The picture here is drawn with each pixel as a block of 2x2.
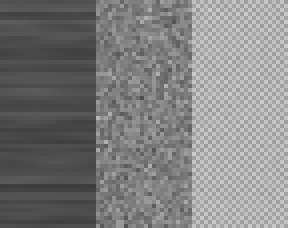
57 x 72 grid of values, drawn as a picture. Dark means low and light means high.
It is made of 1 by 3 panels. Panel 1,1: low, streaked across, faint in contrast. Panel 1,2: middling, fine-grained. Panel 1,3: high, checkered.
